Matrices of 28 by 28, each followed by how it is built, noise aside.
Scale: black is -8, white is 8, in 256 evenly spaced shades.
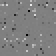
sparse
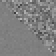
upper triangular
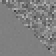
upper triangular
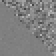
upper triangular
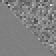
upper triangular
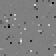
sparse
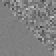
upper triangular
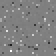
sparse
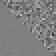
upper triangular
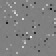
sparse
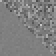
upper triangular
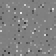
sparse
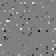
sparse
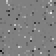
sparse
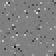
sparse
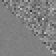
upper triangular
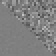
upper triangular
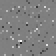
sparse
